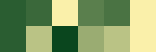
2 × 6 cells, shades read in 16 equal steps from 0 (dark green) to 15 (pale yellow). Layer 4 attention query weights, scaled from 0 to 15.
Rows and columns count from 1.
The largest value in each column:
2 11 15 9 11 15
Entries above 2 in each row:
5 4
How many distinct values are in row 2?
5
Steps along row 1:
up up down down up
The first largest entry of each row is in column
3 6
